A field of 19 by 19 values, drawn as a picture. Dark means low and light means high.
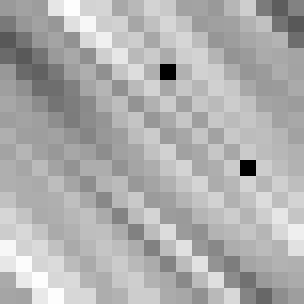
The bottom left is the ninth with the highest average. The grain runs diagonally down to the right. The middle left is the calmest part. Overall the values sit about 70% of the way up the scale. Two lone cells stand out, each far lower than its neighbours. The halves do not mirror each other.
